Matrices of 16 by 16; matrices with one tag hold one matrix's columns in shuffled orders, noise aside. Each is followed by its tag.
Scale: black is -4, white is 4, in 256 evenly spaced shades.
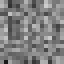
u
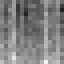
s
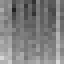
s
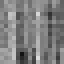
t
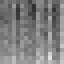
s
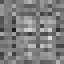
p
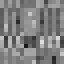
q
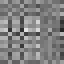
p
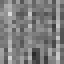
t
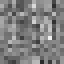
u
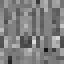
q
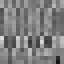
q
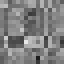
q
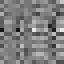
p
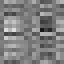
p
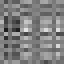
p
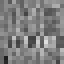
q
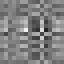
p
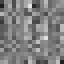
u
